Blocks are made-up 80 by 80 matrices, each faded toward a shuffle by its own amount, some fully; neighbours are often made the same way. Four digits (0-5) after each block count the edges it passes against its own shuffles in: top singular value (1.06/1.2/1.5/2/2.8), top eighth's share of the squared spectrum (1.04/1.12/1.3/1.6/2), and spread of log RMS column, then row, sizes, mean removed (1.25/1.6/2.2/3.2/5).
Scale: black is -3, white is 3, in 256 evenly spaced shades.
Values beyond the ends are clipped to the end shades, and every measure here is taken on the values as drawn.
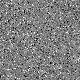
0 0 0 0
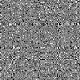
4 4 2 2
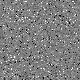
1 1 0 0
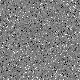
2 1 0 0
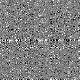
4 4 2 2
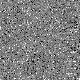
3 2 0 1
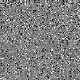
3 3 1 2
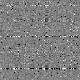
4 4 1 2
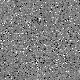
2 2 0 0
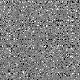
4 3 1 2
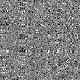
4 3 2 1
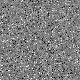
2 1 0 0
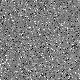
0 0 0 0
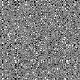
4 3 2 2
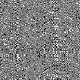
4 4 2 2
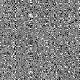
4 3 2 2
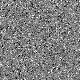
0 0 0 0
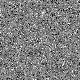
0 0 0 0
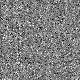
0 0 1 0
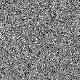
0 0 0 0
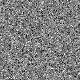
0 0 1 0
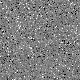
0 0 0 0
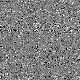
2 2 0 2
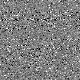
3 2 0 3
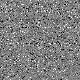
2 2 0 2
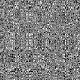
4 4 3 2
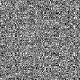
4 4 2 2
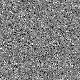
2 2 0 0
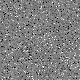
1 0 0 0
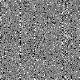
3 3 3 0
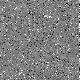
2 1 1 0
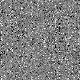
2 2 2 0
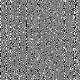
3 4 3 0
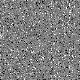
2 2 2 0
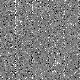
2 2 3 0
